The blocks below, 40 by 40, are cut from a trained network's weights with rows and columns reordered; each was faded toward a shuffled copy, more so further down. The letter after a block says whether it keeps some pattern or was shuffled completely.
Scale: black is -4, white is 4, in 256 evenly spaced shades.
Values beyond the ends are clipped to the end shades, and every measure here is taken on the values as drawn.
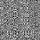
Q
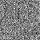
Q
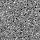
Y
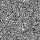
Y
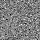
Y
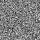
Y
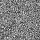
Y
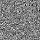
Q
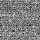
Q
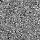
Y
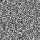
Q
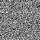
Q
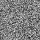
Y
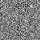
Q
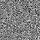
Q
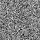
Y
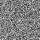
Y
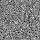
Y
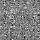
Q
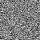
Q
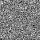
Q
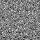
Y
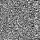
Q
